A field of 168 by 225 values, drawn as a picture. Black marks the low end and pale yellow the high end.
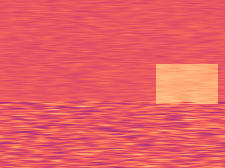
Histogram: skewed, a long tail of high values. Odd patch: higher, in the middle right. Ninth with the highest average: middle right. Seam: horizontal, 60% of the way down, the top part calmer.
